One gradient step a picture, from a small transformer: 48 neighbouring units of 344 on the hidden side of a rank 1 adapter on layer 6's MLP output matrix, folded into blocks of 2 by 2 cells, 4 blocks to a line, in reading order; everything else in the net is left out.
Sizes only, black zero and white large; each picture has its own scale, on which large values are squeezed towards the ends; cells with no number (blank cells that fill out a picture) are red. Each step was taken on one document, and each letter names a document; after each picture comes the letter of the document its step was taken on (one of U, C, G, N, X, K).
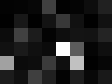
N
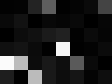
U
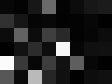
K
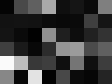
K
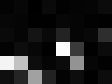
N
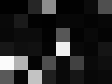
U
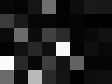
K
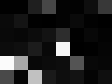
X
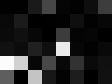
U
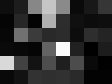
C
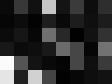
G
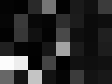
X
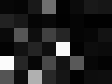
K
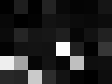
N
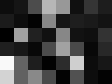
C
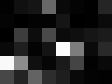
G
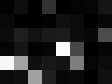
N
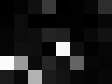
X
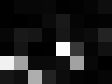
N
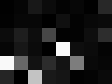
X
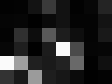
C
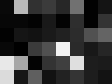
G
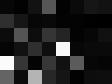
K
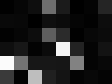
C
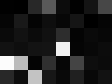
U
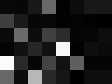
K
